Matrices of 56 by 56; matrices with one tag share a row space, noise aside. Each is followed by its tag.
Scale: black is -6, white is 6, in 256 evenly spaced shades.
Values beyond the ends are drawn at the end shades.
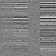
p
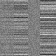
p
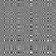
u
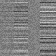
p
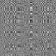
u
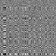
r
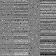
p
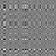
r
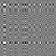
r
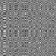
r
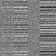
p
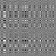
r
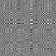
u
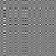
r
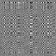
u
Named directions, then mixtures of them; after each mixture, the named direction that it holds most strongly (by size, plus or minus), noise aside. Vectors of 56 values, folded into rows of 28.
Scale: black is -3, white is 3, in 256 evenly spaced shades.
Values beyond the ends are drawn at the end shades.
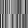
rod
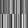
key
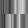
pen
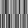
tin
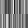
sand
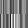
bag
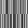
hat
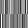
rod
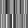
hat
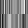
rod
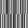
hat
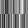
tin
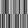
tin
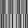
hat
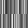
bag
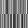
hat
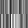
bag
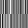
rod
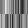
pen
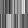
pen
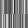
sand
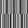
hat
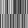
hat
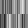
pen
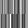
bag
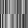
rod
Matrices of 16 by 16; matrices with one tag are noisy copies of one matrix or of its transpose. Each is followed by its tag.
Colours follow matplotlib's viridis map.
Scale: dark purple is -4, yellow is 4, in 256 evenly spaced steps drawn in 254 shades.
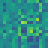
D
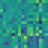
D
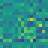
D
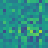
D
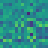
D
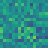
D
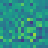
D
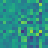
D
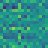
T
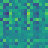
T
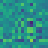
D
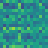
T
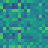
T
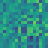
D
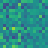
T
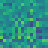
D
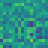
D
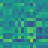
D
